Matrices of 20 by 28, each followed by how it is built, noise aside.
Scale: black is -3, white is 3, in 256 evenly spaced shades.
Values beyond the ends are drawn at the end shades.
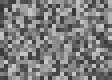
noise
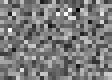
noise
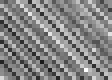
Toeplitz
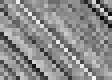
Toeplitz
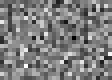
noise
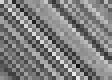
Toeplitz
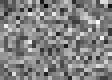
noise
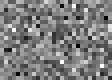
noise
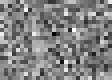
noise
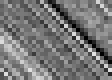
Toeplitz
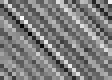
Toeplitz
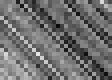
Toeplitz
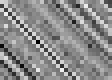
Toeplitz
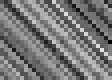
Toeplitz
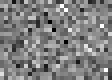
noise
